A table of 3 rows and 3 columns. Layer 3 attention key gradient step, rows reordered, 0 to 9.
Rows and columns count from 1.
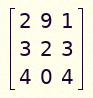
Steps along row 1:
up down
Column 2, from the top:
9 2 0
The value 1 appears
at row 1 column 3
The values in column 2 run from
0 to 9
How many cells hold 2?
2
